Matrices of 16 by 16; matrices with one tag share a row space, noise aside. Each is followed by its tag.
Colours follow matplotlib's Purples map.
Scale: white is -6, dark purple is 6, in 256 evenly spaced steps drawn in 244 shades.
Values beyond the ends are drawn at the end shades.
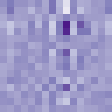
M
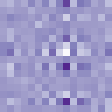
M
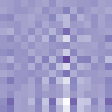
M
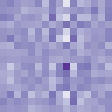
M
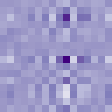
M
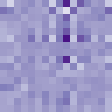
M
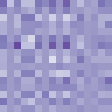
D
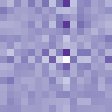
M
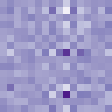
M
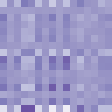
D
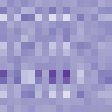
D
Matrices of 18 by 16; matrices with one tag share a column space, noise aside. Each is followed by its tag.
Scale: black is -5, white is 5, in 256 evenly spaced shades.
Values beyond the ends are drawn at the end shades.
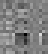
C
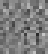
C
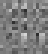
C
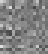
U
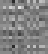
U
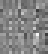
C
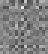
U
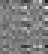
U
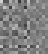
U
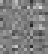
U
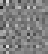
U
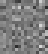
U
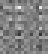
U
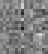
C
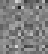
U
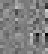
C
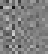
U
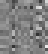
U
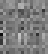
C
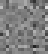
U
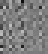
U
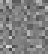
U
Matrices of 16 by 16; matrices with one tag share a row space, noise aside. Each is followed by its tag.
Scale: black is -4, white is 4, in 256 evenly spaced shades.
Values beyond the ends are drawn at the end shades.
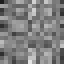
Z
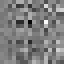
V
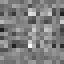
Z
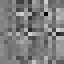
V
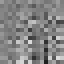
V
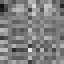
Z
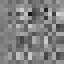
V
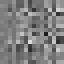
V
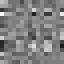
Z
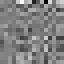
V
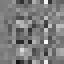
V
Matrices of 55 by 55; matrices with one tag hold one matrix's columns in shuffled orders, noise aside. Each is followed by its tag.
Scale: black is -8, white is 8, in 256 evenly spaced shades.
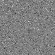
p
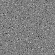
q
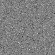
q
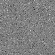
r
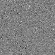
p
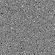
p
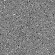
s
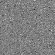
r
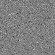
q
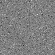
s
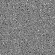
r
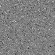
p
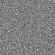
q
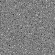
s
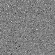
p
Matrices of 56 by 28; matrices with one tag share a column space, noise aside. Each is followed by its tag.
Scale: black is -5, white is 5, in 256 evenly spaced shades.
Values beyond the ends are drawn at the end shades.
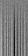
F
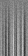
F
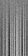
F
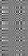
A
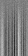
F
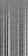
F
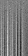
F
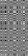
A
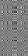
A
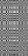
A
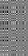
A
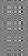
A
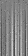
F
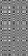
A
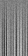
F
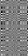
A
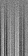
F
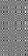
A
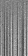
F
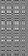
A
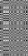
A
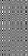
A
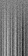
F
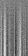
F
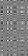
A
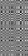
A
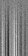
F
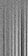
F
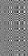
A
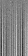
F
